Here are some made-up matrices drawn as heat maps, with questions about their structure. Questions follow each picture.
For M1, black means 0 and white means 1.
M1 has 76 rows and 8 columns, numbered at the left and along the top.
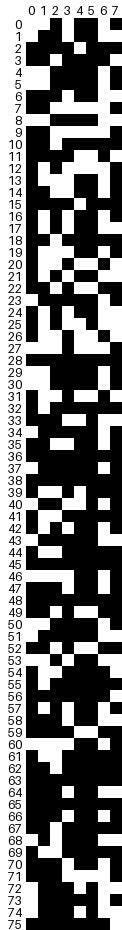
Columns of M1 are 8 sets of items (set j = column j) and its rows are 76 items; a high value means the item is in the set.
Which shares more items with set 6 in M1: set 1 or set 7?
set 1
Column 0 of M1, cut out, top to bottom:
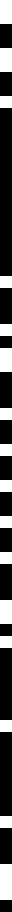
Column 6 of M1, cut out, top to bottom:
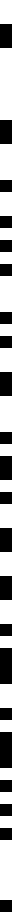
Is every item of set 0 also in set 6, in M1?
yes
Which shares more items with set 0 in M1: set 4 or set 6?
set 6
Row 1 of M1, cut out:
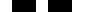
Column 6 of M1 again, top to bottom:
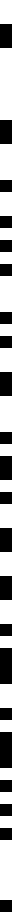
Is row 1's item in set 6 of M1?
yes
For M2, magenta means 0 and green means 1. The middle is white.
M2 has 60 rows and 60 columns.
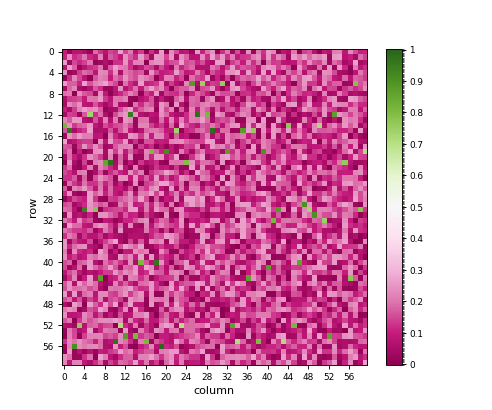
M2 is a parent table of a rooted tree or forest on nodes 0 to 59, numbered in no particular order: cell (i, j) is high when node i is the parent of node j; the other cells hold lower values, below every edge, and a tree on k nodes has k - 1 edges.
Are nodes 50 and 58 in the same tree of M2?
no
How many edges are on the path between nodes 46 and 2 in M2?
6
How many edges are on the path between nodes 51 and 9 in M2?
7
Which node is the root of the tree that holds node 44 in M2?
54
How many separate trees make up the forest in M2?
3
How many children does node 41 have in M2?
1
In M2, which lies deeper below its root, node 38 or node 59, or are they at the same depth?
node 59
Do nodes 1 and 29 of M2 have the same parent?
yes
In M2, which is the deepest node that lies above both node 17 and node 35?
19
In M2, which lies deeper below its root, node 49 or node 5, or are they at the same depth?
node 49
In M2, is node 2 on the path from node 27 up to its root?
no
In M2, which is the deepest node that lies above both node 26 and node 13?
12
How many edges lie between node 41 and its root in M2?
6
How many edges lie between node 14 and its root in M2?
1
